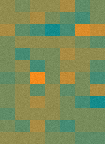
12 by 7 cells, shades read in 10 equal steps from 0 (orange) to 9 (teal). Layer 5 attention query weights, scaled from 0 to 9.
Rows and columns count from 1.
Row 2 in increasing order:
3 4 4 5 5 6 7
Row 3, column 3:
7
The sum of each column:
57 57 50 60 57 60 63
